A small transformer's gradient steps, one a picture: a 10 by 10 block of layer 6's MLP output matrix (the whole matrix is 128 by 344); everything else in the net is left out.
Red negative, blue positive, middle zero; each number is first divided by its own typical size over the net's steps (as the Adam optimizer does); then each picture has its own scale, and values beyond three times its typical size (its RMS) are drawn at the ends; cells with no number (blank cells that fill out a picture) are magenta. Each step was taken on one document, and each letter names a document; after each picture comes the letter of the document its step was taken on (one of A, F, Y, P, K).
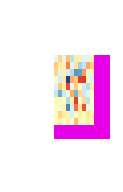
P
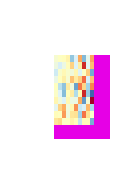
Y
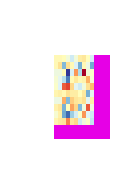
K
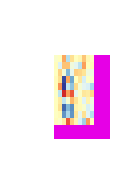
K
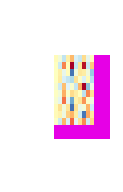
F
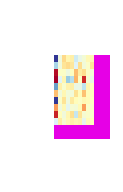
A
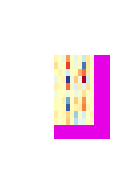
P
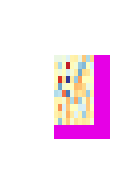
P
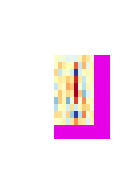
P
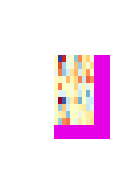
K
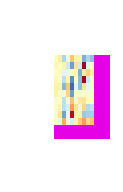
F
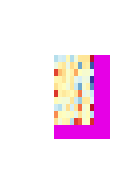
Y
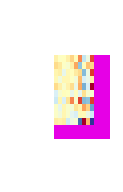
Y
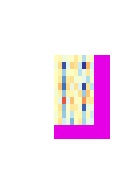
F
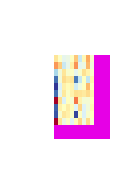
A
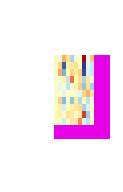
F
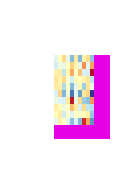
Y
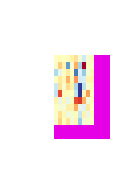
P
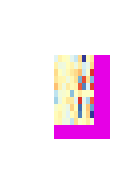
Y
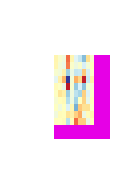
P
